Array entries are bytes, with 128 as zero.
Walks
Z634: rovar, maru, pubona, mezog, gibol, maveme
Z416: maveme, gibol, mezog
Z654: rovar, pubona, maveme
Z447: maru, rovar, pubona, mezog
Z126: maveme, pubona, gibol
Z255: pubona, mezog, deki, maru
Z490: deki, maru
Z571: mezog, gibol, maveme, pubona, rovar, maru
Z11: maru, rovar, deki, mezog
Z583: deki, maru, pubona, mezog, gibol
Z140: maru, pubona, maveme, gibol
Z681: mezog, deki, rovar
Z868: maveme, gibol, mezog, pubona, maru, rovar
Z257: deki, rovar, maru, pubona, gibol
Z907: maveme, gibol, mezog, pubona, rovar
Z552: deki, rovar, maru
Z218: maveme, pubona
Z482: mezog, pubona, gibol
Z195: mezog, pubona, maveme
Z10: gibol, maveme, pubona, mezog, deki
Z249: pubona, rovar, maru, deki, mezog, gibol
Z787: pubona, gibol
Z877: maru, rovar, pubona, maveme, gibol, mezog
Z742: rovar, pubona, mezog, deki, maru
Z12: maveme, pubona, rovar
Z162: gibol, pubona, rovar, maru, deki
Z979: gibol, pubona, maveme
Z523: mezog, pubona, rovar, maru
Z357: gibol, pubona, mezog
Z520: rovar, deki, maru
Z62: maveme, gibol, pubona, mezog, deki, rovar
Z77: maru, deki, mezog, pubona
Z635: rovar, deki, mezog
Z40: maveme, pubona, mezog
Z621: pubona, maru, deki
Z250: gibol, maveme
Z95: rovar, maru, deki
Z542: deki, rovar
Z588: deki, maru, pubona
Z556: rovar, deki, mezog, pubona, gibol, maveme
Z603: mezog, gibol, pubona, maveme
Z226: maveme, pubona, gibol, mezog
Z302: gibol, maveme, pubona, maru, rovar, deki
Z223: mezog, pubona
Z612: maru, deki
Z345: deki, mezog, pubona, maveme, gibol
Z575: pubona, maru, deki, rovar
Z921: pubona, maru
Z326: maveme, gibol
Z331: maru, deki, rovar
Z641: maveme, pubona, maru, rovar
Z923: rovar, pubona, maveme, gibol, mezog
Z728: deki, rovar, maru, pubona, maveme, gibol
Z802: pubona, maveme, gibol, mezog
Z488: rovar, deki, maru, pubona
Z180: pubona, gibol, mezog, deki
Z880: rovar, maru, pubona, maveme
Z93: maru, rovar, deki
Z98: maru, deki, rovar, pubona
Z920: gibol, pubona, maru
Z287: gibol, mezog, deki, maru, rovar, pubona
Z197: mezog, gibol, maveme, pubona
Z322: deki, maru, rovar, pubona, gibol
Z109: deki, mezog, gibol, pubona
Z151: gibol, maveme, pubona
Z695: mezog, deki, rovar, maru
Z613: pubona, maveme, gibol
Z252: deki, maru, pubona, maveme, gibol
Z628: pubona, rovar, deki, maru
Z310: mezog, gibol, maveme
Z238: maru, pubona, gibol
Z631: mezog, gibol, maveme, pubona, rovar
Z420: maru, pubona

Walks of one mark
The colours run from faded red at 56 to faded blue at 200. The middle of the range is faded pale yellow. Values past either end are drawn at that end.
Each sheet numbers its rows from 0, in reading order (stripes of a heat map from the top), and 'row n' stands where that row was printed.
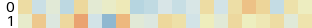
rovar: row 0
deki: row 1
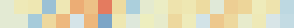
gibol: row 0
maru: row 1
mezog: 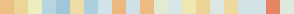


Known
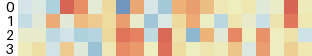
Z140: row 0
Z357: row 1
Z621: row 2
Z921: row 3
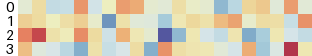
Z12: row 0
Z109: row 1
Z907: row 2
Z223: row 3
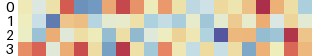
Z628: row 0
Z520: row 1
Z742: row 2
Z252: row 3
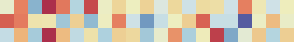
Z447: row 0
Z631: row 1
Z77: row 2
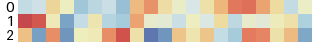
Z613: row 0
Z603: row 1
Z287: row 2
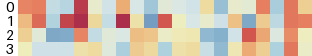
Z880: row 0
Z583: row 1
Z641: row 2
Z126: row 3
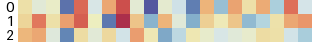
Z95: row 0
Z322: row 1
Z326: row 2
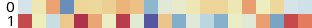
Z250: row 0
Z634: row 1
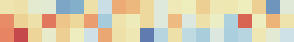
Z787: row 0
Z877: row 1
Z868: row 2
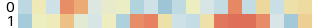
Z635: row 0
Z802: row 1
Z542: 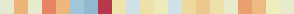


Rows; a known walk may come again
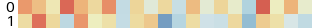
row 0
Z877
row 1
Z416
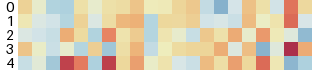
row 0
Z218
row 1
Z920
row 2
Z93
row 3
Z195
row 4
Z11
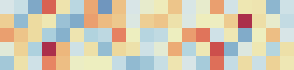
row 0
Z612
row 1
Z255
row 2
Z310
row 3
Z77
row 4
Z635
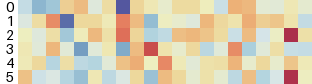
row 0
Z238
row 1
Z250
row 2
Z979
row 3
Z180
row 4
Z921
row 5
Z223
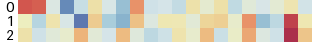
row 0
Z603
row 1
Z482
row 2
Z654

